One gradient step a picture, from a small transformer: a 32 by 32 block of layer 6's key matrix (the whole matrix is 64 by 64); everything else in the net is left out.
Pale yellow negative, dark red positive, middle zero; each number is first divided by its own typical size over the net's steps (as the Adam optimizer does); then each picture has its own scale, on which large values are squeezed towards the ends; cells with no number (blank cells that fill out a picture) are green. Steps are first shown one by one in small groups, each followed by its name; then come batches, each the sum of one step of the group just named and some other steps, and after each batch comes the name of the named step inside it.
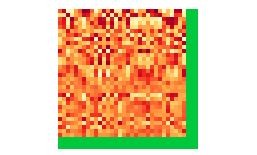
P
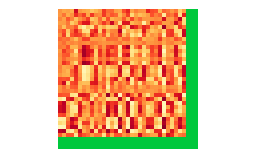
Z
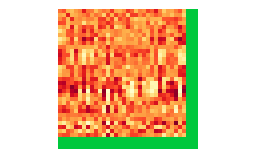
P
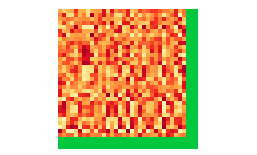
Z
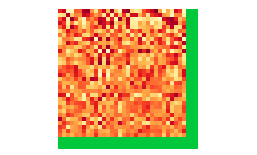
P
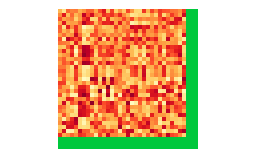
Z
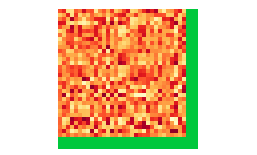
P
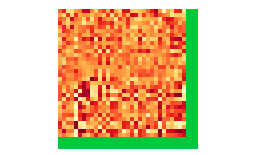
P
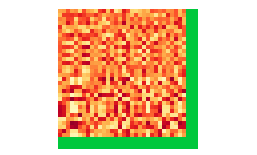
Z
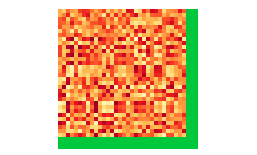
P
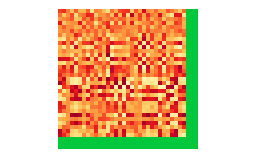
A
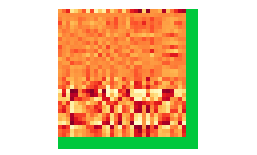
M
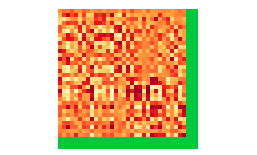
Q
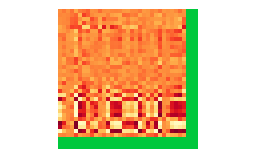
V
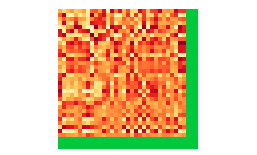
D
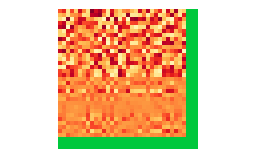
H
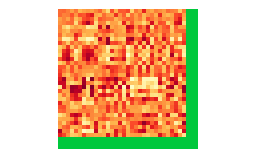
A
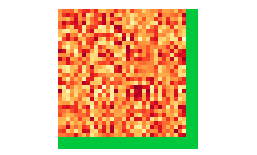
Q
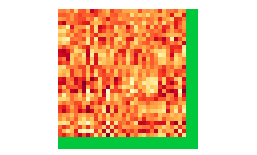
H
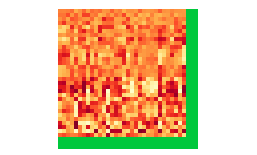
V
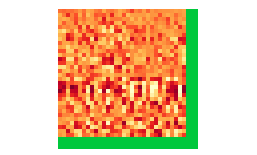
Q
